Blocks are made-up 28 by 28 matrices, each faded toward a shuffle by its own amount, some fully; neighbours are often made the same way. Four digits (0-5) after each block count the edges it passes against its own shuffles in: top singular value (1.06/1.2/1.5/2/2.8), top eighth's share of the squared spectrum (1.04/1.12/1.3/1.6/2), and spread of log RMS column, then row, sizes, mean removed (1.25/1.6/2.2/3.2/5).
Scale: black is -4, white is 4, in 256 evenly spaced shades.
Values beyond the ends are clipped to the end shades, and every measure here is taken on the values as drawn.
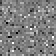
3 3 0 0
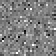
0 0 0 0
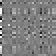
4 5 2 2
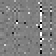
4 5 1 1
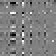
4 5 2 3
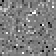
1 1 0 0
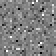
0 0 0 0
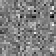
3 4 2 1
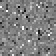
1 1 0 0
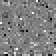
2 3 0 1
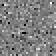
0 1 0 0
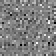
3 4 0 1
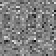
3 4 2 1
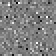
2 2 0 1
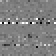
3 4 0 2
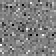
1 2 0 1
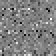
1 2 0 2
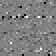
2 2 0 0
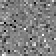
0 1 1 0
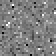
0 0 0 0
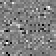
3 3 1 2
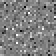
0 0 0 0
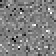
0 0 0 0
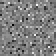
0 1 0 0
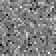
0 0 0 0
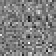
3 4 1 1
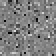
3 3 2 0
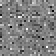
3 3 1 1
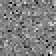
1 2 0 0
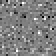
1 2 0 1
